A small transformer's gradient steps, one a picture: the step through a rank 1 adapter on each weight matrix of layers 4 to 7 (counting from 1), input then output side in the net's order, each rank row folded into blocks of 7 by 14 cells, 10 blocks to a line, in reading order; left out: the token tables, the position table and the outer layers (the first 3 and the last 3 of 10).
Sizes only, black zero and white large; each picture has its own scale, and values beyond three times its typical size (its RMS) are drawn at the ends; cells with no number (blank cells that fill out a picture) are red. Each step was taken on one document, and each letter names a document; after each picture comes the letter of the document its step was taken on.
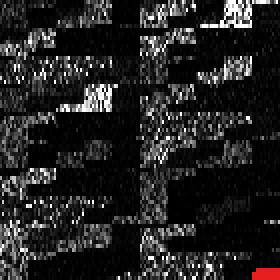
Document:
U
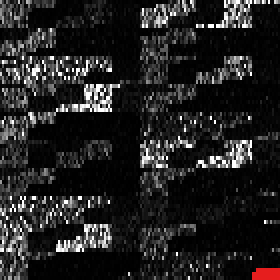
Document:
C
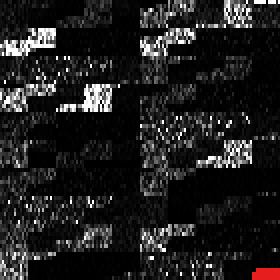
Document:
U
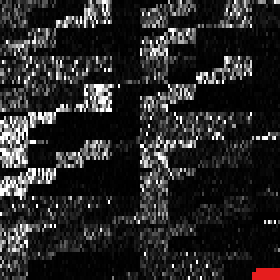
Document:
C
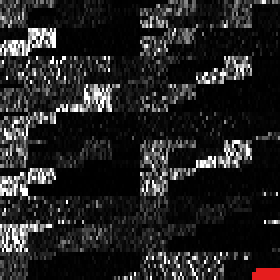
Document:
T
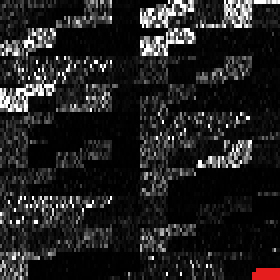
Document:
U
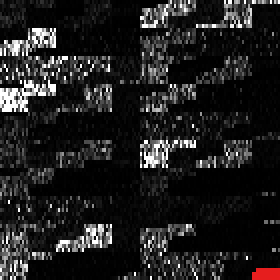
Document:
T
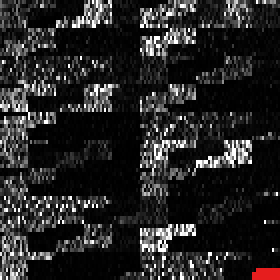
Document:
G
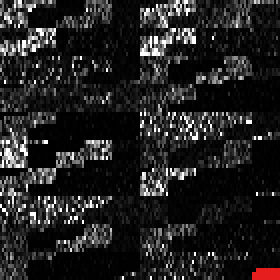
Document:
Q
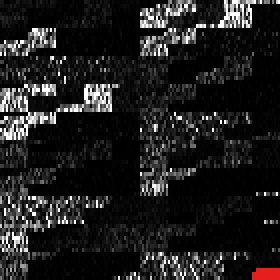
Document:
T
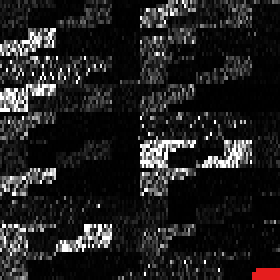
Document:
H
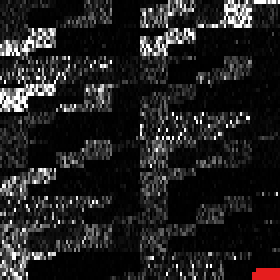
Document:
U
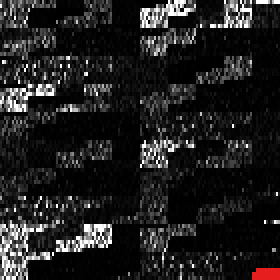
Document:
G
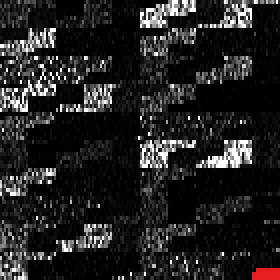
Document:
H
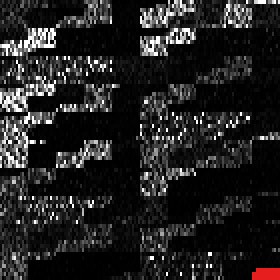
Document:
U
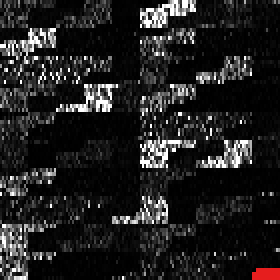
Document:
H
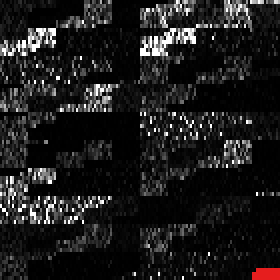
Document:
Q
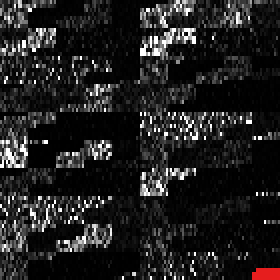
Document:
Q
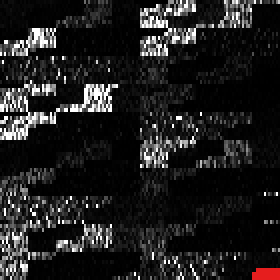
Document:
T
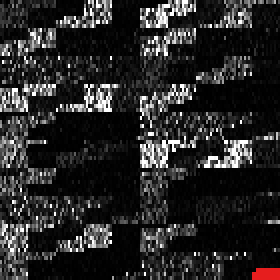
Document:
H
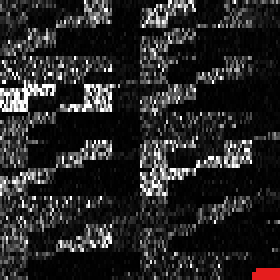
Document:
C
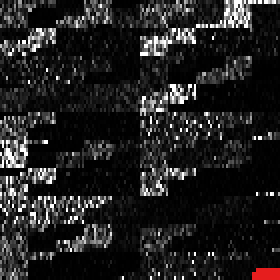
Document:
Q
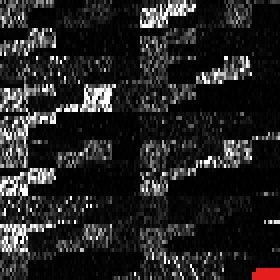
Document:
T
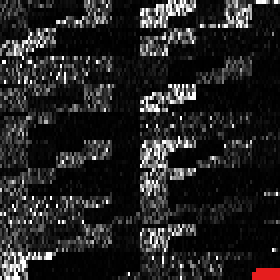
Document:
G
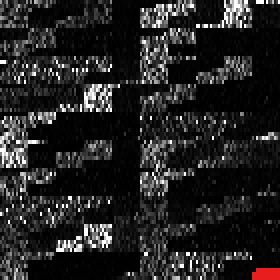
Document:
C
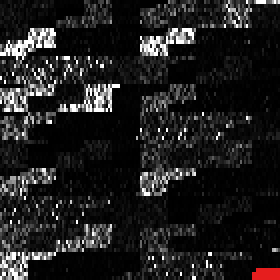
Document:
U
